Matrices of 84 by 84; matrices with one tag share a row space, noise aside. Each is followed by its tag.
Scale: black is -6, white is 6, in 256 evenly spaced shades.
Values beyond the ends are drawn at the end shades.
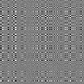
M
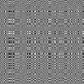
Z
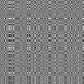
Z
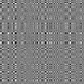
M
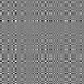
M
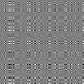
Z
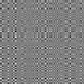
M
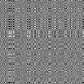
Z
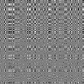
Z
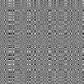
Z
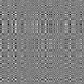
M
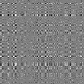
M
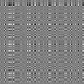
Z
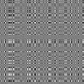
Z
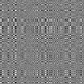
M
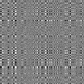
M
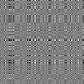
Z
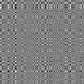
M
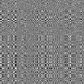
M
